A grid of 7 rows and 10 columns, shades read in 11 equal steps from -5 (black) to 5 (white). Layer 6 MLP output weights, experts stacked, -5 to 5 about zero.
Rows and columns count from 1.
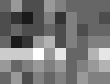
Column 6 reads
0 -3 -2 -2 4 1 0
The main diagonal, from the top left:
-1 -3 -2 1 1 1 -1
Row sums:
-7 -18 -14 -8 23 4 -3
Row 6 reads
1 -1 0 1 0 1 -1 0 1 2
